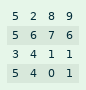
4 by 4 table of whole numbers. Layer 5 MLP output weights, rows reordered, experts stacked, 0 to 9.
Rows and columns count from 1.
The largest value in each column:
5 6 8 9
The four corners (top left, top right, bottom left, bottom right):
5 9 5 1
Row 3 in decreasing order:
4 3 1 1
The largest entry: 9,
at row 1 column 4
